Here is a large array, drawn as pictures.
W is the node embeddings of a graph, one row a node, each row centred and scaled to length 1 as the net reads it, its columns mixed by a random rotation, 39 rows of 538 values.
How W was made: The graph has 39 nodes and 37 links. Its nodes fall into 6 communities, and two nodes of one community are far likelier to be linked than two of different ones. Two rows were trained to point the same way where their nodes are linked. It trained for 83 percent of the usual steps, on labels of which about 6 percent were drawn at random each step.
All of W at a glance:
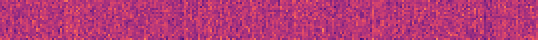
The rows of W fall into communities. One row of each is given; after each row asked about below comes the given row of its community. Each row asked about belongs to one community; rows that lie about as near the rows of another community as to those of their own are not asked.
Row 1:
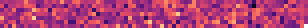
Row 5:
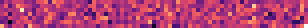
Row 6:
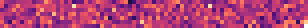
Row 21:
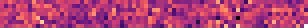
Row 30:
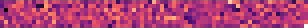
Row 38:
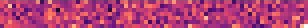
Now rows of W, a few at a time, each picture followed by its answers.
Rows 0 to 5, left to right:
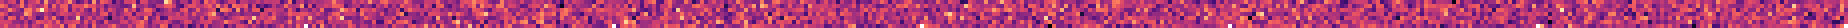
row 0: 1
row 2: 38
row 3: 6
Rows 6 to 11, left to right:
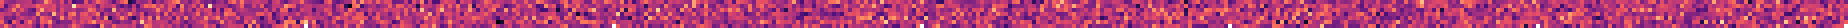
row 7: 30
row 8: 1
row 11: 5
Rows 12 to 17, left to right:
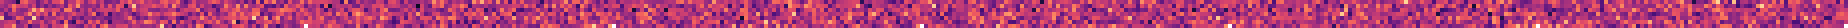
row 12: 1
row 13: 38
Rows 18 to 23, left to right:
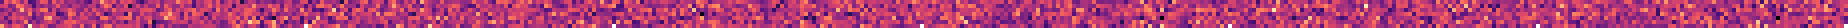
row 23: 21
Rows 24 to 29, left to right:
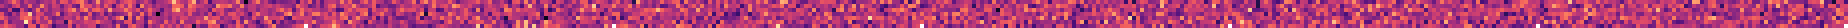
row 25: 21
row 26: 1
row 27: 5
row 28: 38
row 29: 30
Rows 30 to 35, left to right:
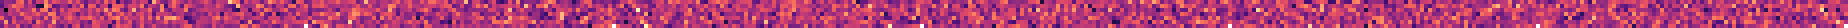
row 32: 5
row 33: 30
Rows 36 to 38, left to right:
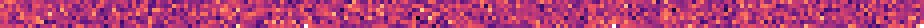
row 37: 6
